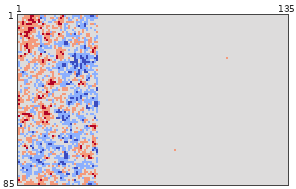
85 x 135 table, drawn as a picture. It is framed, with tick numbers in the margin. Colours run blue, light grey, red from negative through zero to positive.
Mirror symmetry: none. Grain: blotchy. Slope: none. Seam: vertical, 30% of the way across, the right part calmer.
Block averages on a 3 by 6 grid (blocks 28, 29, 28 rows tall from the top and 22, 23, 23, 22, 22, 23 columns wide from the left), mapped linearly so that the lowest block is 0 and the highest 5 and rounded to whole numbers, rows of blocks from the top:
502222
402222
112222
